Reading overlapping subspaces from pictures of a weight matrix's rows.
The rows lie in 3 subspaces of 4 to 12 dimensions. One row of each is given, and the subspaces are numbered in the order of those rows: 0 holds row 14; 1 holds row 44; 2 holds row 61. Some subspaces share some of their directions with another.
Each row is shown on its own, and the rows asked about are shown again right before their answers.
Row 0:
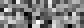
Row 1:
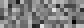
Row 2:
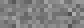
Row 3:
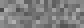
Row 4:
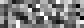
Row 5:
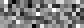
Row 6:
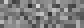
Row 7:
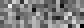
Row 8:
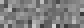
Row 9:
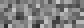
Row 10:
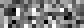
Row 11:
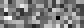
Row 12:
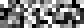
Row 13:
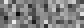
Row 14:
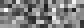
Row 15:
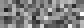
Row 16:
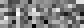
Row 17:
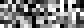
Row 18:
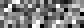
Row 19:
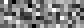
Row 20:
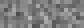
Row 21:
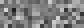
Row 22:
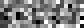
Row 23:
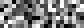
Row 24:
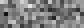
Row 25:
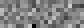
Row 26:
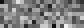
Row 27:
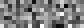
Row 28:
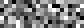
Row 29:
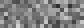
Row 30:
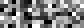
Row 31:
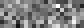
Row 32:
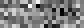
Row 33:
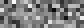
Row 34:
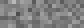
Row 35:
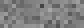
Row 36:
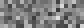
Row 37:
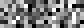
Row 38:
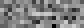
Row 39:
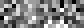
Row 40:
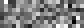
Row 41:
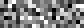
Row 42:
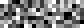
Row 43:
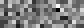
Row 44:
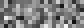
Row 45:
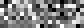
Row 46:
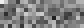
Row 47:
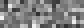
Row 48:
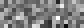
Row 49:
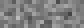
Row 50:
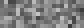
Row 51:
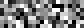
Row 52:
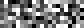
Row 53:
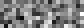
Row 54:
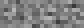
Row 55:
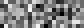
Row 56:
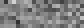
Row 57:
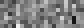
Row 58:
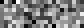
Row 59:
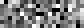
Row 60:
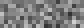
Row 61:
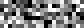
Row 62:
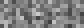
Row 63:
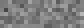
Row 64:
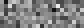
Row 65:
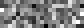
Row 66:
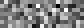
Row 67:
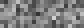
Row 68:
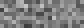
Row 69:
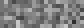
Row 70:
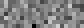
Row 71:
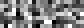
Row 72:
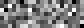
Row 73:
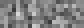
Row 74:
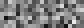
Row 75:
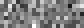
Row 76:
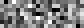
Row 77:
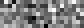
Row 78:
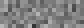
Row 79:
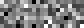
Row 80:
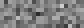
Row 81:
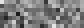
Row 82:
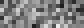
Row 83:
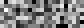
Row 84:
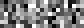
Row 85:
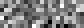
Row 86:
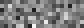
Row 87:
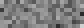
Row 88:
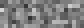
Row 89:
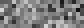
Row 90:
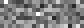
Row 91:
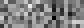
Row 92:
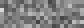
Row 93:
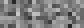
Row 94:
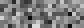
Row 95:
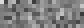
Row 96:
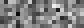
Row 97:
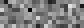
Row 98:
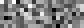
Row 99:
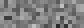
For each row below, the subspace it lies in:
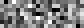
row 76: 1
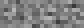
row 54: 0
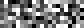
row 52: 0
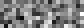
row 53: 1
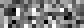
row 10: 0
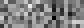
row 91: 0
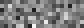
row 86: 0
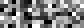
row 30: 1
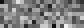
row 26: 0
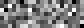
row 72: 0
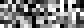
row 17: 0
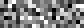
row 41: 0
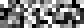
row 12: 0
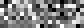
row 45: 0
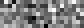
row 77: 0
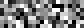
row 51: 2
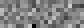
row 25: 0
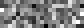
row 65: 0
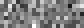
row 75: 0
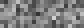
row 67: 0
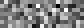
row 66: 1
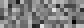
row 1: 0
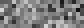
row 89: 1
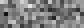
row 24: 0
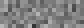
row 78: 2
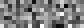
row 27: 0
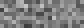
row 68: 2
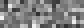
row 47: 0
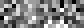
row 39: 0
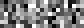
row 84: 2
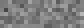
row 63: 2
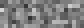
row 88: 0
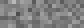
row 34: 1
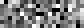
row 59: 1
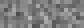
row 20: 1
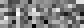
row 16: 0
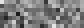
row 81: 0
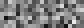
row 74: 1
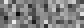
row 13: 0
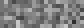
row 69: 1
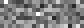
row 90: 2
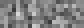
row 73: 2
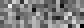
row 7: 2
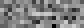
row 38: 0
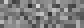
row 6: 1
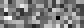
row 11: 2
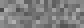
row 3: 0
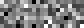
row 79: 0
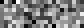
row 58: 0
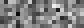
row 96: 0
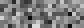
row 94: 1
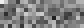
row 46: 0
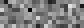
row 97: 0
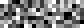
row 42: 0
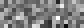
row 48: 2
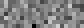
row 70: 2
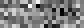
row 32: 0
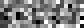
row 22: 0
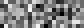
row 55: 0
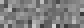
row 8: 0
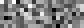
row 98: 0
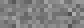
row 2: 1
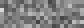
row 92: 0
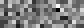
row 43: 0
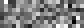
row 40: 0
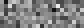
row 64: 0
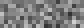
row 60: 0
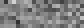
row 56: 1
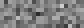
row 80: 2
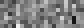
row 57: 2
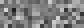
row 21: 0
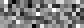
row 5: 2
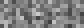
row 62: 1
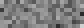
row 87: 0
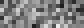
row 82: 1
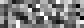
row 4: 0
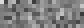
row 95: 0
